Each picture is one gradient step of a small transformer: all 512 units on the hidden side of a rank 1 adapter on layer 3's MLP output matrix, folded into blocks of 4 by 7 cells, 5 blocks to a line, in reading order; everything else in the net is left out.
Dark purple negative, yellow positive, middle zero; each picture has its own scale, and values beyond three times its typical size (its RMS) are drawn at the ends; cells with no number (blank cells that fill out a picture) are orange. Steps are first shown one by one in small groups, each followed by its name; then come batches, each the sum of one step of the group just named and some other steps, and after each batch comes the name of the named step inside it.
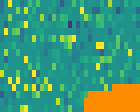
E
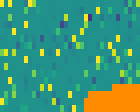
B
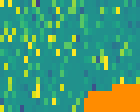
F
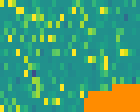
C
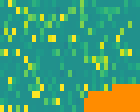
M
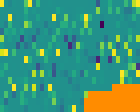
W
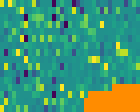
C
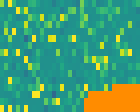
M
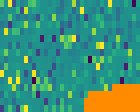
E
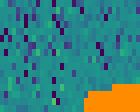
F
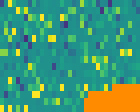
M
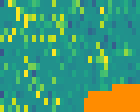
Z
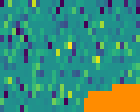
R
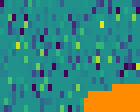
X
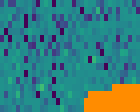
X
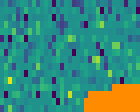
R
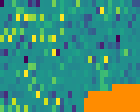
Z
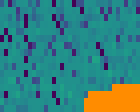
R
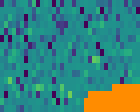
R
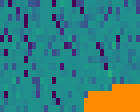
X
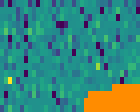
R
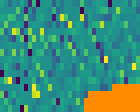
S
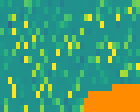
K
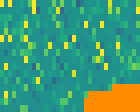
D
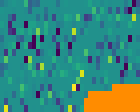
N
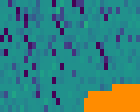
D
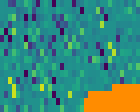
K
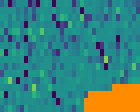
S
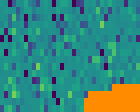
K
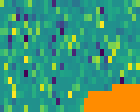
K
